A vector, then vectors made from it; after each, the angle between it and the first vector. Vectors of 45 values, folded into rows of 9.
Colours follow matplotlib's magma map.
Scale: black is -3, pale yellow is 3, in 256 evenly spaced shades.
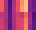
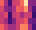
nearly parallel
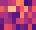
orthogonal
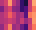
nearly opposite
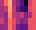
nearly opposite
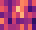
partly aligned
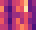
nearly parallel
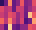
partly opposed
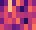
partly opposed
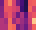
nearly opposite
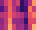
nearly opposite
